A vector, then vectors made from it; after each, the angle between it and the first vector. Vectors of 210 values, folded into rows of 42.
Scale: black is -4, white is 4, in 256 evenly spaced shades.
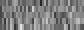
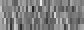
nearly opposite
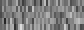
nearly parallel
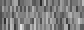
nearly parallel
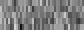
nearly opposite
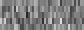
partly opposed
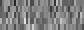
orthogonal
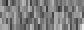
partly opposed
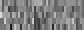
partly opposed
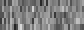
nearly parallel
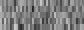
nearly opposite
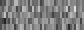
partly aligned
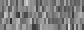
orthogonal
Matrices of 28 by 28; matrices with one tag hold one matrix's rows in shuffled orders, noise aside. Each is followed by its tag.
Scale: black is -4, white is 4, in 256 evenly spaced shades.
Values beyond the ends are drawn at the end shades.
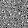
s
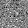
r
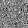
s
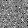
s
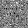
r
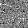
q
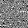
q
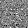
r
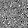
s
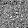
r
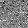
q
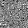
q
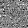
q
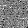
q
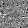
q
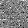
q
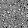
s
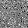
s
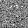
r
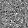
r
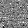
q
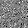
s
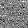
q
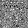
r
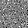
s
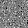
s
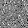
s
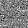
q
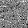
q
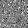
s
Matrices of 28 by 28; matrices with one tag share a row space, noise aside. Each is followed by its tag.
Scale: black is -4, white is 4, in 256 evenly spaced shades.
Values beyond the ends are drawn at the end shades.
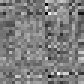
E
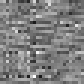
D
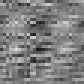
D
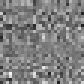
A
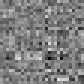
E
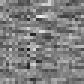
D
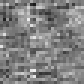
D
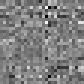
E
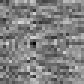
D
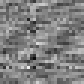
D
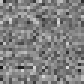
A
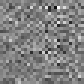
E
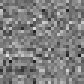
A
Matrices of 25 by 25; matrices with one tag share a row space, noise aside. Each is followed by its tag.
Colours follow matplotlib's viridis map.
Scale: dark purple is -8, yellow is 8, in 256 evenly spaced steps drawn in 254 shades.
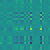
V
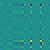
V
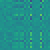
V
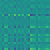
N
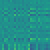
N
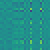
V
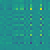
V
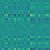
N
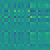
N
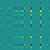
V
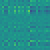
N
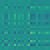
N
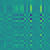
V
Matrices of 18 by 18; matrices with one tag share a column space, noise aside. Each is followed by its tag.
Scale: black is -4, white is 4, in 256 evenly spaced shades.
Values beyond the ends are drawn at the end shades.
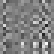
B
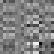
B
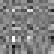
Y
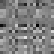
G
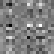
G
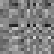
G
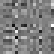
G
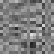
B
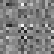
G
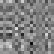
B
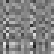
B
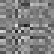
G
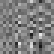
B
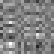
B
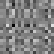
G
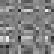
Y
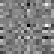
G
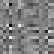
G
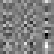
B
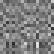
B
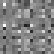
G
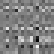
Y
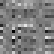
G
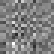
B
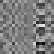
B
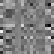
G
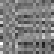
B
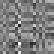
B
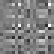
G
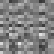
B
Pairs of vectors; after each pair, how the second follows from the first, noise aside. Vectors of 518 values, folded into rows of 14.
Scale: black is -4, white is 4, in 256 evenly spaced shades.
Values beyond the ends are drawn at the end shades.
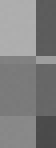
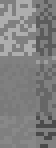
partly zeroed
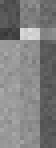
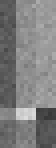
reversed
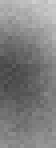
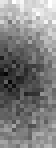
scaled up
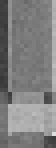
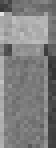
reversed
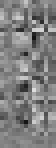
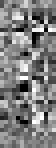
scaled up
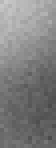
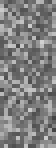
shuffled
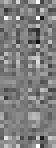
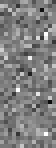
shuffled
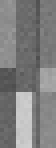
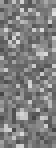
shuffled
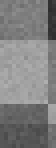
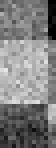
scaled up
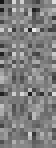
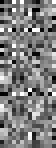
scaled up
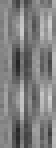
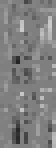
partly zeroed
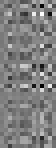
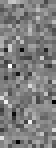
shuffled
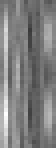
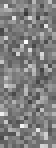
shuffled
